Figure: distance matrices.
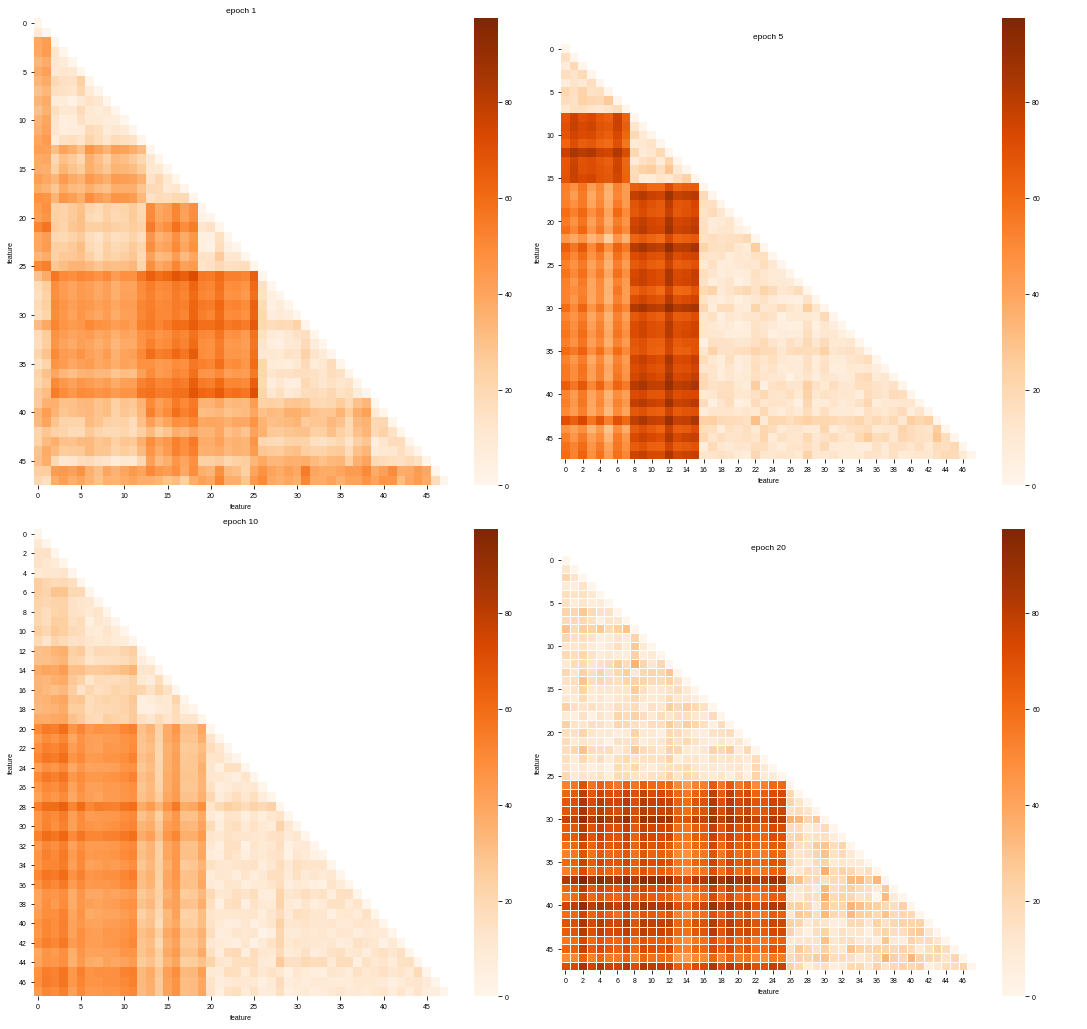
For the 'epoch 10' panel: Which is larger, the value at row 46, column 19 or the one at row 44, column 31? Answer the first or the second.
the first
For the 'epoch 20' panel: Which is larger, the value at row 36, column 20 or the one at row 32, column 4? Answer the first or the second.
the second
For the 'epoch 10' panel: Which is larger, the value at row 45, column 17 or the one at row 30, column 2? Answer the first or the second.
the second
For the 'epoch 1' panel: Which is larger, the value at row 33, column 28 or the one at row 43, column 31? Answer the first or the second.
the second
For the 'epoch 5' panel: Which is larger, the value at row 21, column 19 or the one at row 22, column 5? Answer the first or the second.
the second
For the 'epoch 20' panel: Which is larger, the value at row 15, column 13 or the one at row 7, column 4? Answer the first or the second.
the first
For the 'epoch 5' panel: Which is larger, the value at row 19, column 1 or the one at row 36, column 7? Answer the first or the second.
the first
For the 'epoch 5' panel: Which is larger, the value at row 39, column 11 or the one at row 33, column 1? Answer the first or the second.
the first
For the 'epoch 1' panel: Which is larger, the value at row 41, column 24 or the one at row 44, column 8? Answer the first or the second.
the first
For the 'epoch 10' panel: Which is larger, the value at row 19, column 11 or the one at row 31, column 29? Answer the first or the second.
the first
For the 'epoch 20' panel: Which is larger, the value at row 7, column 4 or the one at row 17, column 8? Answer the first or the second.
the second
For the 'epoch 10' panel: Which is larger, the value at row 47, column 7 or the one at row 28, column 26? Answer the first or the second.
the first
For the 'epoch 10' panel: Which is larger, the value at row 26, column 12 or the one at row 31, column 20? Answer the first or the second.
the first
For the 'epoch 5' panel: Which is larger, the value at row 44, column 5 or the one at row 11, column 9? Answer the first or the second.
the first
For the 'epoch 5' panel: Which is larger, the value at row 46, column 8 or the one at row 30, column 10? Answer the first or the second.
the second
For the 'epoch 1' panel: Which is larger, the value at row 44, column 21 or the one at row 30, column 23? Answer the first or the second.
the second
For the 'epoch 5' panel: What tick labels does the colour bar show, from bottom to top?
0, 20, 40, 60, 80
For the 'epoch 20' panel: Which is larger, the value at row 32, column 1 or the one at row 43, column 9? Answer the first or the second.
the second
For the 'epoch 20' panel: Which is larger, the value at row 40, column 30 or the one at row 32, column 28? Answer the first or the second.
the first
